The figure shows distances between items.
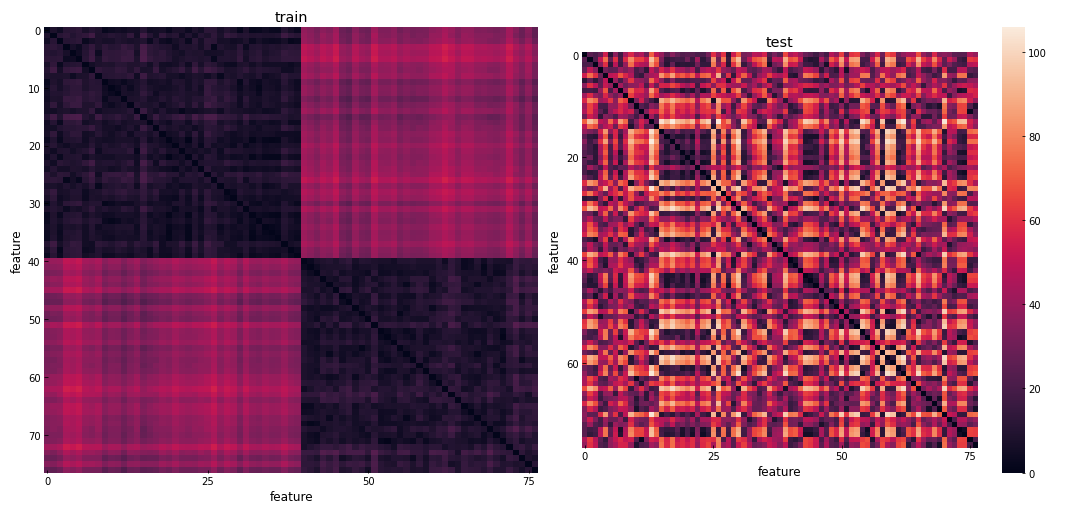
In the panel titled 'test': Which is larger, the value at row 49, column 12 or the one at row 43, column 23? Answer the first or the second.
the first
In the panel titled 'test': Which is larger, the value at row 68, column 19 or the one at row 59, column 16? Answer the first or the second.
the second
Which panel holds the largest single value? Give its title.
test
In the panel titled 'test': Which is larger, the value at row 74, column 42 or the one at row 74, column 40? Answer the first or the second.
the second
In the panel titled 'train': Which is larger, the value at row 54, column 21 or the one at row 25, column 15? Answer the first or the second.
the first
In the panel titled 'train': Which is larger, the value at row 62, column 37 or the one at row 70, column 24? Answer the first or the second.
the first
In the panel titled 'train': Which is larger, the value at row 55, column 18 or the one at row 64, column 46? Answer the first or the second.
the first
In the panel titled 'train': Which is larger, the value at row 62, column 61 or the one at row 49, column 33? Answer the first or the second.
the second
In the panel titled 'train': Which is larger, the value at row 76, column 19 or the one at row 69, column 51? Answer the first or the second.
the first
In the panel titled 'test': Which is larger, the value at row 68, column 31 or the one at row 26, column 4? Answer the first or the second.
the second
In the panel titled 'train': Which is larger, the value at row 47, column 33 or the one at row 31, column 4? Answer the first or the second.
the first
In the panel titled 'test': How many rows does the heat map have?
77
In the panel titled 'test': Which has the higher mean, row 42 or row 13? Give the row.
13
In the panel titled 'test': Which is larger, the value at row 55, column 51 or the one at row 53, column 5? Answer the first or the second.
the second
